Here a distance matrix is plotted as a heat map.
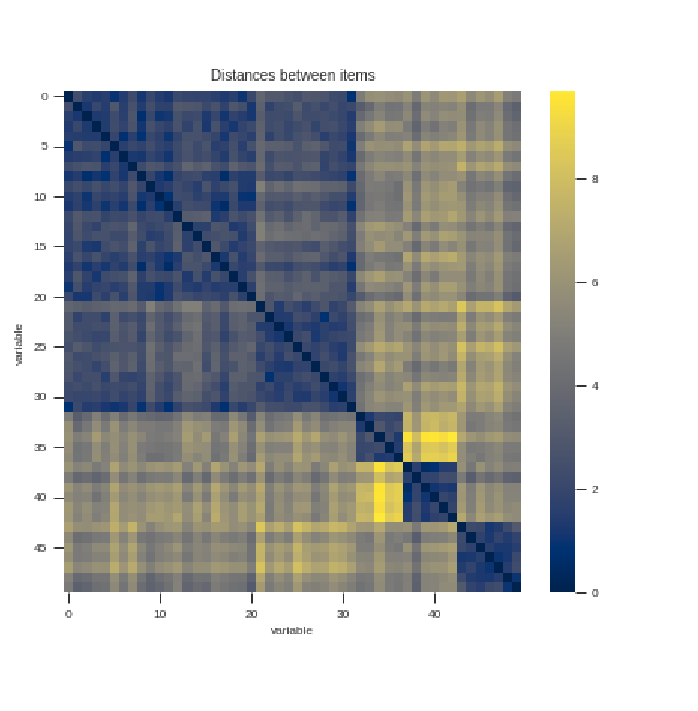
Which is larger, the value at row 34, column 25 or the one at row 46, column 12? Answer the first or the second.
the first
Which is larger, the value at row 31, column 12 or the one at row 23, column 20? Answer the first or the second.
the second
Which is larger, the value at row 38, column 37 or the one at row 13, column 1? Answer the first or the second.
the second
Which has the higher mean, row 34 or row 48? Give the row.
34
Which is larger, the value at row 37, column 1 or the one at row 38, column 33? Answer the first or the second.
the second
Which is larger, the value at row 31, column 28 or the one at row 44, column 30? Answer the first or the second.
the second
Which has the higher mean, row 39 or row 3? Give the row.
39
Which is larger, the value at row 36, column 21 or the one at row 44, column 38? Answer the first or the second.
the first
